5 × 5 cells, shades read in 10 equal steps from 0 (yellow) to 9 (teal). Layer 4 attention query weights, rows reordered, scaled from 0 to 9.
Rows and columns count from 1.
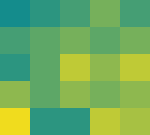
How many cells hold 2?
3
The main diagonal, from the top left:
9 6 2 5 3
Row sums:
36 29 22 23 21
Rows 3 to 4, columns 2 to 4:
6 2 4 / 6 4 5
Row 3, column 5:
2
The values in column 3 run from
2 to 8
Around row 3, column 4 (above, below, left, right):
6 5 2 2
